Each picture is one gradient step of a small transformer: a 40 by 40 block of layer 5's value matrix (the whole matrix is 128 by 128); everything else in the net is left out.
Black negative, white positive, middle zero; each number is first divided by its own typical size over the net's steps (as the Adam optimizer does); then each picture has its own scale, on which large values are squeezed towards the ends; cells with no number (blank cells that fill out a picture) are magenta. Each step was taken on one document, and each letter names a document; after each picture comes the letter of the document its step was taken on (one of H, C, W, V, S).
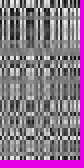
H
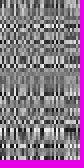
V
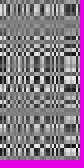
V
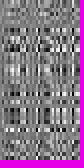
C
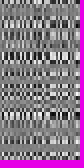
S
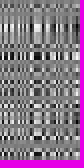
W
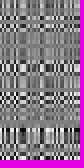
V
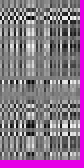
H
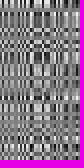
S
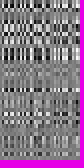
W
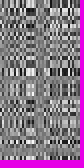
H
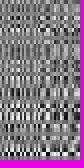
S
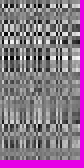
W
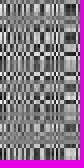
V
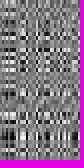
C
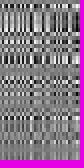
W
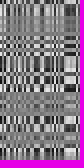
V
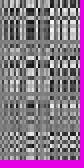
H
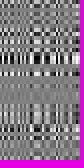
W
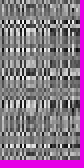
H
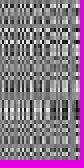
S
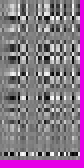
C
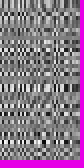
S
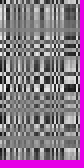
V
